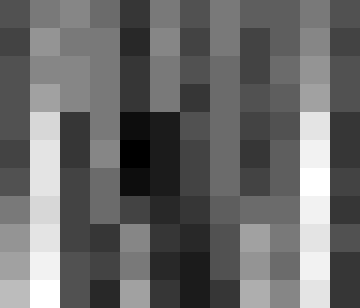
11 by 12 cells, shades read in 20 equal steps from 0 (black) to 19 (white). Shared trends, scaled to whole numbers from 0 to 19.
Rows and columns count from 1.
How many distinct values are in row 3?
7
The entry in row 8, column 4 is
8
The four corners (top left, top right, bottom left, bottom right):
6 6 14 4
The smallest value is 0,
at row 6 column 5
